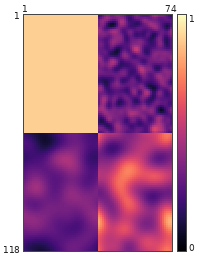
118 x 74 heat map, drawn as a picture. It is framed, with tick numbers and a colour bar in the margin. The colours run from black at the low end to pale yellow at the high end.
It is made of 2 by 2 panels. Panel 1,1: very high, flat. Panel 1,2: low, blotchy. Panel 2,1: low, smooth. Panel 2,2: middling, smooth, strong in contrast.
